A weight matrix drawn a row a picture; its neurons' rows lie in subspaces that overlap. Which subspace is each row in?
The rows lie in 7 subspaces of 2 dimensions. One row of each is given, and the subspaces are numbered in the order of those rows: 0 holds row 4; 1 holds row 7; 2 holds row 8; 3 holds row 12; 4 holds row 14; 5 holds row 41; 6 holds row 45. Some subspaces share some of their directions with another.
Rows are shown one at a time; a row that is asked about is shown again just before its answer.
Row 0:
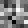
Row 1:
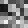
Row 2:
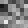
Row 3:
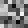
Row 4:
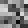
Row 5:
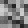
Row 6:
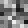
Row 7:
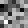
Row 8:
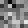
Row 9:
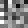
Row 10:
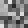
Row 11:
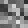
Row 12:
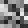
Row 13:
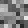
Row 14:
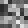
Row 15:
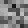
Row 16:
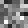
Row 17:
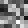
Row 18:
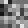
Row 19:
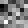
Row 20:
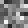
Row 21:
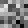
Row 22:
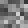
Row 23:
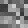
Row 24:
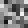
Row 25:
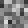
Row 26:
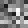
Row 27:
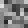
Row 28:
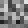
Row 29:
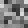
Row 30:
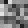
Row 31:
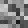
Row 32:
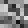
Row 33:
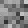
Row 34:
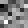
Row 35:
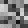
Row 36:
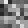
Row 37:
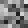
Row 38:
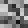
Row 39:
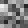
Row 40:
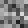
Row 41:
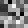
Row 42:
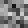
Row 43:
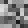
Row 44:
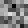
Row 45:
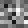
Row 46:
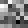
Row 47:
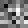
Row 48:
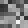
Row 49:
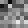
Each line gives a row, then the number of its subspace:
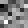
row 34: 1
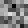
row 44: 2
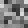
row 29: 3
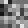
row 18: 4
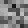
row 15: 2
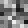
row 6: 6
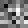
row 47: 6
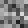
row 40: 1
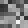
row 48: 2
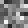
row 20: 0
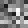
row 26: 6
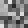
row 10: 5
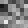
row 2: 1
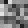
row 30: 4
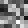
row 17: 5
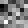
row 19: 1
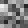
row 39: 1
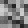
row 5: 6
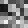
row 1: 1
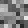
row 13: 5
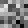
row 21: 3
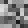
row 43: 4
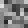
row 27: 3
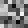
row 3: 5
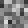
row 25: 3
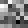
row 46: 2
